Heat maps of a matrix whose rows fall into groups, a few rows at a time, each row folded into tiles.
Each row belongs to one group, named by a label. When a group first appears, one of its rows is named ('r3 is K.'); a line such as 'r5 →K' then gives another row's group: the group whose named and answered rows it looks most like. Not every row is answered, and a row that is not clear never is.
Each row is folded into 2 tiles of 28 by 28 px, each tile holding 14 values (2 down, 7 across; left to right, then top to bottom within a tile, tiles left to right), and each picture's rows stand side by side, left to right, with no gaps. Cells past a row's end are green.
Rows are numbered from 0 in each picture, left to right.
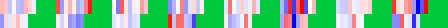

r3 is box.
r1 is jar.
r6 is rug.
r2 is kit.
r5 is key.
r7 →jar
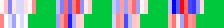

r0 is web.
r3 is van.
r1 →key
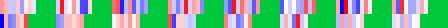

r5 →rug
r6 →kit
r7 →kit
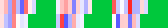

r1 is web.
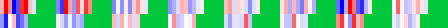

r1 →kit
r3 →van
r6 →van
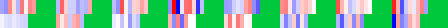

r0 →kit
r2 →kit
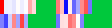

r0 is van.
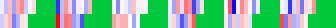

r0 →key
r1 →box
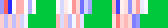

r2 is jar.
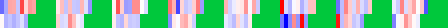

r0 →kit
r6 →box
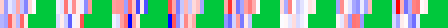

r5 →kit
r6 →rug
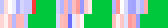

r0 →rug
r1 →key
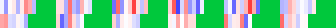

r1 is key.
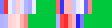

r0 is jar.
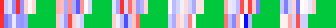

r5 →rug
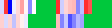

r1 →jar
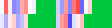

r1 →key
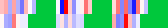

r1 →kit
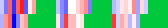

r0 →key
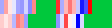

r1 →jar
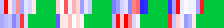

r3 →box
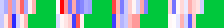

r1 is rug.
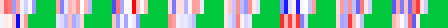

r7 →web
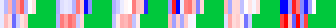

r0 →key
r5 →van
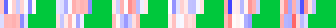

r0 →jar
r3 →van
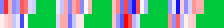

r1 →key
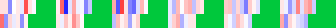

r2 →kit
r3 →key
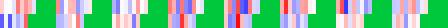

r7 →key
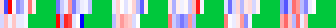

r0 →kit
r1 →box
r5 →van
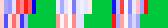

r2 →box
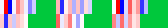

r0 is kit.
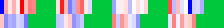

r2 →box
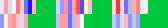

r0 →jar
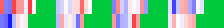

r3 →van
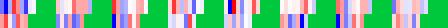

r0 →van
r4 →kit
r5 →web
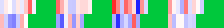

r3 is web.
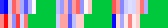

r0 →van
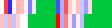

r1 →box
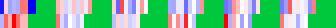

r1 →web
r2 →kit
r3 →rug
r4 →box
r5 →box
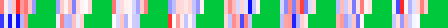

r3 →box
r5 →key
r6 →web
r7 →kit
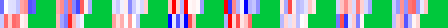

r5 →kit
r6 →web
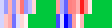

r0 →key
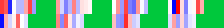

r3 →kit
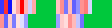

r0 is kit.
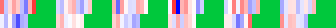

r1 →van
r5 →box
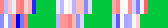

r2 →jar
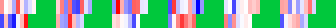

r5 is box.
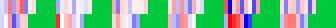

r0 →key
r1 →box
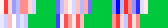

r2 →van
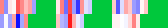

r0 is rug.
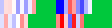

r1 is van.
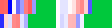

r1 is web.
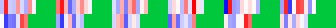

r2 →key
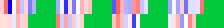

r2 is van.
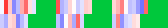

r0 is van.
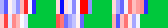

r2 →web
